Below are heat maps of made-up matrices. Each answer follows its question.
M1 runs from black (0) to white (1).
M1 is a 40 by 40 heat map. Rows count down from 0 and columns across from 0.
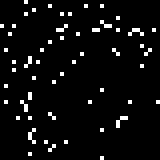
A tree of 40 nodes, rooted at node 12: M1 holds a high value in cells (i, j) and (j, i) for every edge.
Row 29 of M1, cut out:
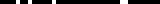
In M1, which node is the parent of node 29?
7
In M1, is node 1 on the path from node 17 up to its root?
yes
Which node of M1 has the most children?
7
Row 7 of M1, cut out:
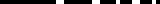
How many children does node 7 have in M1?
7
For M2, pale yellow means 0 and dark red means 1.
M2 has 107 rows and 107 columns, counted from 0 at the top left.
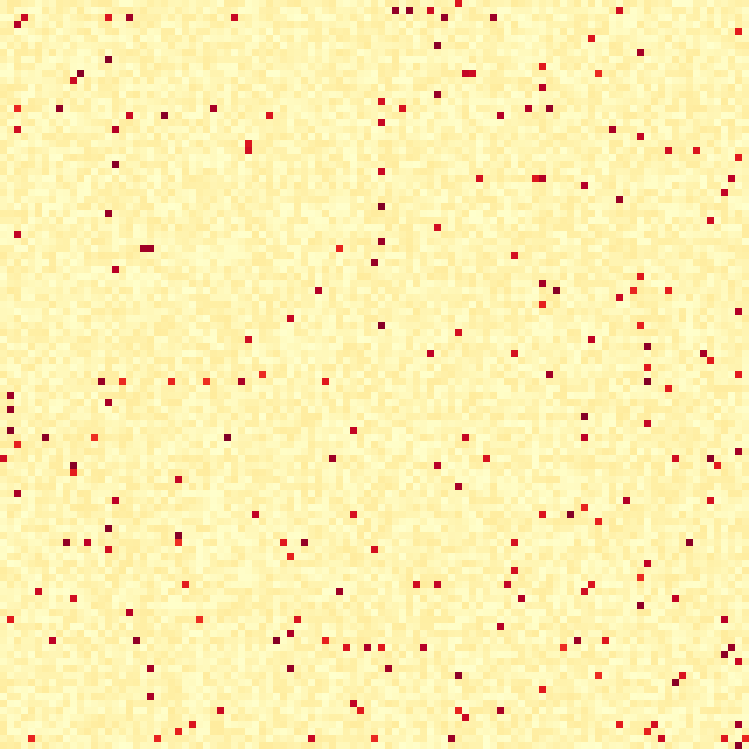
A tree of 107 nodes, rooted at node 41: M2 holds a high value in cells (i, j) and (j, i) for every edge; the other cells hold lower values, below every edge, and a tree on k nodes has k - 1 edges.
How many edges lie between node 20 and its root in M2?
4
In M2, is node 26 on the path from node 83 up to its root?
no
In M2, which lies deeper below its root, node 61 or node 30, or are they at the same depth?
node 61
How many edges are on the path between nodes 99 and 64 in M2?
21
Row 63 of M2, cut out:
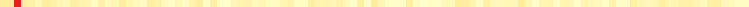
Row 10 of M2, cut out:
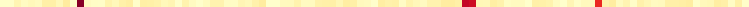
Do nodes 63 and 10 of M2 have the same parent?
no
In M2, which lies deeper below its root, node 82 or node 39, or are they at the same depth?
the same depth
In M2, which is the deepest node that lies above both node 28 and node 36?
88
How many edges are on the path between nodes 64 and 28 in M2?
4
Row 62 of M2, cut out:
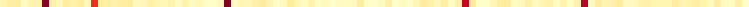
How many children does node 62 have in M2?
4
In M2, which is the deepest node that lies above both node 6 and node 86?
62
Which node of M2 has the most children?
105
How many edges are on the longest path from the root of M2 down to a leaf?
35
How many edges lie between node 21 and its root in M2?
2
